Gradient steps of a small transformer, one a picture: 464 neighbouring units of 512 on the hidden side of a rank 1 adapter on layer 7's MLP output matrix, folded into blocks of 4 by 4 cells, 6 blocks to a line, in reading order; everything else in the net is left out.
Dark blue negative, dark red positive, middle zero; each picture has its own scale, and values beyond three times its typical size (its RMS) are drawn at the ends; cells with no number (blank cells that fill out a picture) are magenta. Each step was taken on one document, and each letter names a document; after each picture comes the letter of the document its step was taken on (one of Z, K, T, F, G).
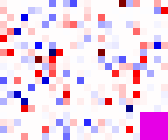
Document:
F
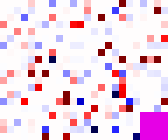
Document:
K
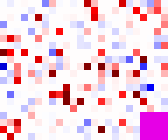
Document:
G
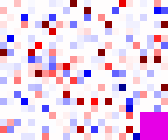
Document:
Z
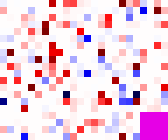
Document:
F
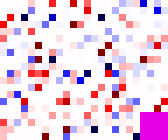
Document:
K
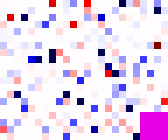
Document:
K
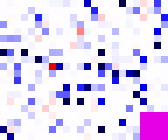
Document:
G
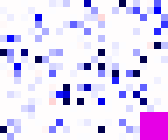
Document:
G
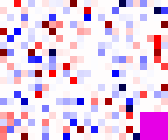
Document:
Z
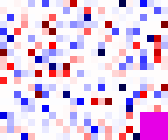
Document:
Z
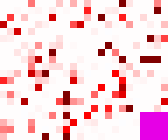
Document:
K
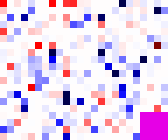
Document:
F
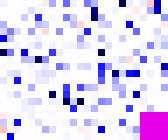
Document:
G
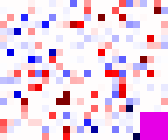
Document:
K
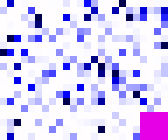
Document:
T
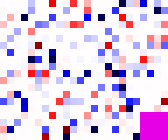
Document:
K
